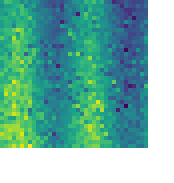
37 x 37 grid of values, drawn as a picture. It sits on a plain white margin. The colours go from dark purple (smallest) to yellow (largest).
Ninth with the lowest average: top right. Slope: up to the bottom left. Average level on the scale: 50%. Stripes: upright, repeating 2 times. Ninth with the highest average: bottom left.
